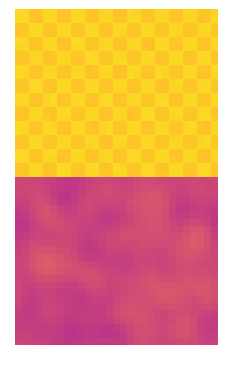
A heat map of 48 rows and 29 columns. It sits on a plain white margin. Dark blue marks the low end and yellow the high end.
It is made of 2 by 1 panels. Panel 1,1: very high, checkered, faint in contrast. Panel 2,1: middling, blotchy, faint in contrast.
